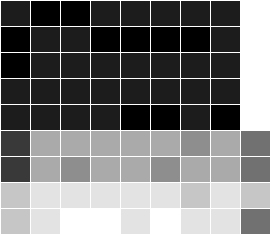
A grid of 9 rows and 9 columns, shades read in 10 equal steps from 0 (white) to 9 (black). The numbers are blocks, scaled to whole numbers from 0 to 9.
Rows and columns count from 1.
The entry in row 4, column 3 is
8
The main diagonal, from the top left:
8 8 8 8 9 3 3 1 5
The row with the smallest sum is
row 9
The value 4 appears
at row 6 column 7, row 7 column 3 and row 7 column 6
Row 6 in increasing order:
3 3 3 3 3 3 4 5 7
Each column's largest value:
9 9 9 9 9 9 9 9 5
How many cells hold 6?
0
